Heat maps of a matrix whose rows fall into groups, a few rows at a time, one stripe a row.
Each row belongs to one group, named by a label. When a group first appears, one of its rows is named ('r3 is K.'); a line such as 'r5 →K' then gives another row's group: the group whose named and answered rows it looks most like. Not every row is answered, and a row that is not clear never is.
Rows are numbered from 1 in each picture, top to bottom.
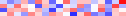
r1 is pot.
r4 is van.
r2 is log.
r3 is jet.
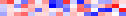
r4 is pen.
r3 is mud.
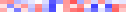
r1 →jet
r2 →pot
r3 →pot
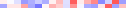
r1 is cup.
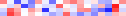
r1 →pot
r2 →cup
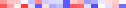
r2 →log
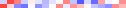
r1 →jet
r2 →cup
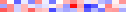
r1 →pot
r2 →pen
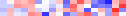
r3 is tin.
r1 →mud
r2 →mud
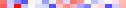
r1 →cup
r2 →jet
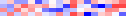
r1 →tin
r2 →mud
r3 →log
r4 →pen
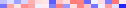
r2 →pen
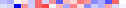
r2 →pen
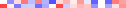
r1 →pot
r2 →cup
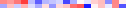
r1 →log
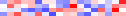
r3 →cup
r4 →jet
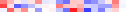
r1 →log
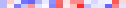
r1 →cup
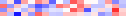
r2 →cup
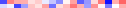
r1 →jet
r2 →tin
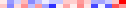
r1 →pot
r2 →pot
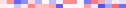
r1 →tin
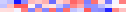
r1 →tin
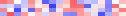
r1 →jet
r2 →tin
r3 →pot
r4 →van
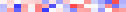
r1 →van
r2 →pen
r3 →van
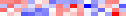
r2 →pen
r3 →cup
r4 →cup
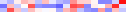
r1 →mud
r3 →jet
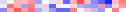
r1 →mud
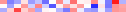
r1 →cup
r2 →pot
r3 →mud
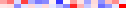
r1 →log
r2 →mud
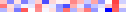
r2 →log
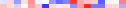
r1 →mud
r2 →van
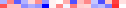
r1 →van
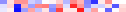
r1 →pen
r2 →pen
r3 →tin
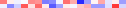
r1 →jet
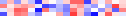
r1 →tin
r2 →log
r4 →pen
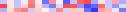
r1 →van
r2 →jet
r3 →pen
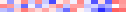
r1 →pot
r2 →cup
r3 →mud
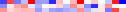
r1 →tin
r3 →log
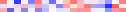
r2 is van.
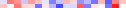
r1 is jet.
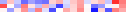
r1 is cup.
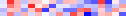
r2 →jet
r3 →van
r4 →pen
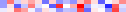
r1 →van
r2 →tin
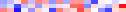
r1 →pen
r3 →pot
